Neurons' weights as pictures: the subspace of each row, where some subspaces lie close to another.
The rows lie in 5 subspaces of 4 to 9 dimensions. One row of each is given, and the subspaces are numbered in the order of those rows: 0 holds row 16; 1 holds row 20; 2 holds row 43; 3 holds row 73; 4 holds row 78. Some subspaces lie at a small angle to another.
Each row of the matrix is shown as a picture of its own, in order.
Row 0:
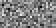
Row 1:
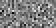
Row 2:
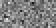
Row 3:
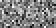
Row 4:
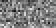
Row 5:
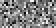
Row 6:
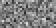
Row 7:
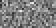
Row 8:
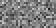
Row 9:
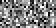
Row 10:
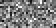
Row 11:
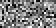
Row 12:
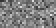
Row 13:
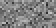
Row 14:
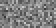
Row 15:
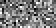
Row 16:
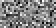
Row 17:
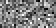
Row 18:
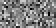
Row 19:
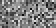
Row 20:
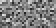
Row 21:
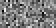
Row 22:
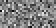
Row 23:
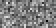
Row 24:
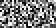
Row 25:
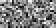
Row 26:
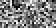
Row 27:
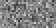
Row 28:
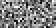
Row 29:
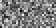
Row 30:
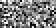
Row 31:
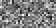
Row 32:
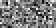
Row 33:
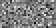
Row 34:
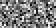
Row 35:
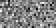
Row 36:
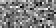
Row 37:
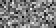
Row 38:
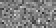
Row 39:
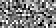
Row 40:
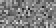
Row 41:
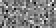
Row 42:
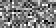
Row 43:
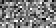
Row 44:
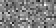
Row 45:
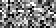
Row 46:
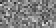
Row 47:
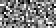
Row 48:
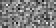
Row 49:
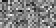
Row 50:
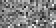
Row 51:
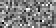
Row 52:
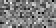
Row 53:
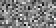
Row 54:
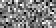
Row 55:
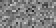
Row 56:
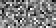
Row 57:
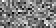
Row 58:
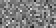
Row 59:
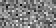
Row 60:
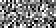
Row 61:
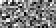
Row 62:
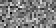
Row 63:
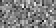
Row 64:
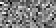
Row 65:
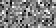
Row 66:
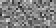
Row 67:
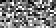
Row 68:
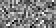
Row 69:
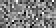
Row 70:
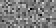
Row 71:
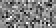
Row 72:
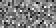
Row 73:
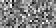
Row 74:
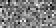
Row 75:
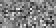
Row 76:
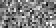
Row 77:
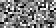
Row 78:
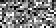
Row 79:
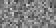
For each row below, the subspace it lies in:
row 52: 0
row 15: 3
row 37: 3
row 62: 2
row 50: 3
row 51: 0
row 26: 2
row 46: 0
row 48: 0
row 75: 0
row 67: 1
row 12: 0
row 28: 2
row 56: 2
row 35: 0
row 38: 0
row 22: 3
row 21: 3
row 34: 3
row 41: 3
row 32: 0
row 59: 3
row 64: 0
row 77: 0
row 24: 3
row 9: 3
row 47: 3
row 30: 0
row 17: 3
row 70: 2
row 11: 3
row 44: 3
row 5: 3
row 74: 0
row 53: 3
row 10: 2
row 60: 3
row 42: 0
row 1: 3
